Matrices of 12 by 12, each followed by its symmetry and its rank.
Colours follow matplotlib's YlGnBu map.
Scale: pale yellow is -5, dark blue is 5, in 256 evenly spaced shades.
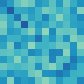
symmetric, full rank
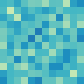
symmetric, full rank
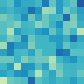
antisymmetric, full rank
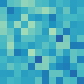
symmetric, full rank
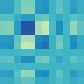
symmetric, rank one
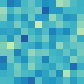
antisymmetric, full rank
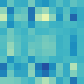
neither, rank two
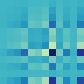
symmetric, rank one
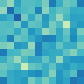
symmetric, full rank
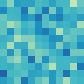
antisymmetric, full rank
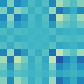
symmetric, rank one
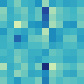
neither, rank two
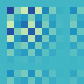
symmetric, rank one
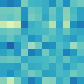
neither, rank two
